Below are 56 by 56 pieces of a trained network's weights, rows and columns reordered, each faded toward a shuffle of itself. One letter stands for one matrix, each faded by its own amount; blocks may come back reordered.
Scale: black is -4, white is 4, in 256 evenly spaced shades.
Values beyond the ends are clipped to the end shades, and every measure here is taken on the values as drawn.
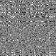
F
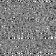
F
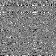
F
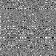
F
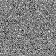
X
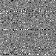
F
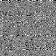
F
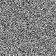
X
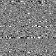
F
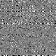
F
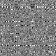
F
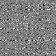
F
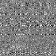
F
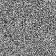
X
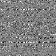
F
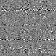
F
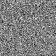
X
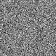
X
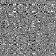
F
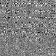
F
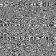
F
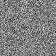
X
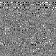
F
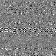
F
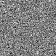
X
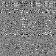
F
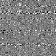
F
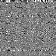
F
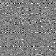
F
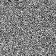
X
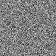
X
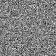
X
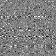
F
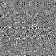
F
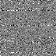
F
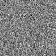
X
